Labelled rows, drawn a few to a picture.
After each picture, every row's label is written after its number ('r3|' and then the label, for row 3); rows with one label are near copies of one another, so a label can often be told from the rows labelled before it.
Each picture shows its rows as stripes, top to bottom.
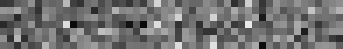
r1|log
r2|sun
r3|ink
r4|log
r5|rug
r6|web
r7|ink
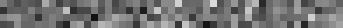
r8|ink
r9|log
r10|sun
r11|rug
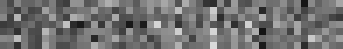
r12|rug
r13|ink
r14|web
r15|log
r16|ink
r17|sun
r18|ink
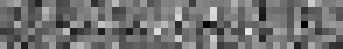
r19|sun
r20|ink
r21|ink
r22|rug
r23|log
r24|ink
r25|web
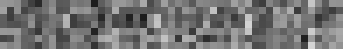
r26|sun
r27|web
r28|log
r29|log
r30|sun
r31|rug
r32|sun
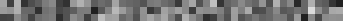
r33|web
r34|sun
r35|rug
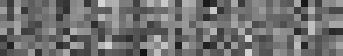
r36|rug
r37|web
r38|rug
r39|sun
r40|web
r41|log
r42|rug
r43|log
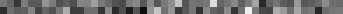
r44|ink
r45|log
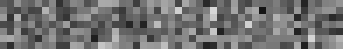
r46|rug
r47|ink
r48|web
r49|log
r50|web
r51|sun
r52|rug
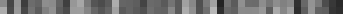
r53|web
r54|web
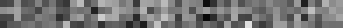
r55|rug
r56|sun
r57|rug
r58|log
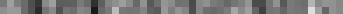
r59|sun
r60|sun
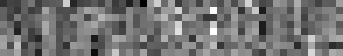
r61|log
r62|ink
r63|rug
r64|ink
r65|ink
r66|sun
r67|web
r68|sun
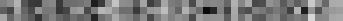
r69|sun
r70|rug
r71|sun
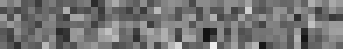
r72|sun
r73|log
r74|web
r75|sun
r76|rug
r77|rug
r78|ink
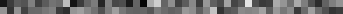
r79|log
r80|web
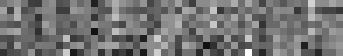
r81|sun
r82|web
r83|sun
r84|ink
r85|sun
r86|log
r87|rug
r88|log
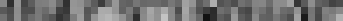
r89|web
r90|rug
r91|rug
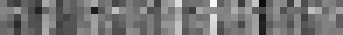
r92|ink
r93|sun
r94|ink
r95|ink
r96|ink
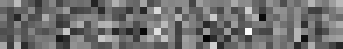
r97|sun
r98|log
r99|ink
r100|rug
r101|log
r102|rug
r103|web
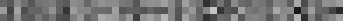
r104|rug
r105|web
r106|rug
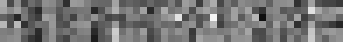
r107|web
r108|sun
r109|ink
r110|web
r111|sun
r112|sun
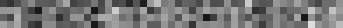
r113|log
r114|sun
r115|rug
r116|sun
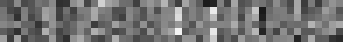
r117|rug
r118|ink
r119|ink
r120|sun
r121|ink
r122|web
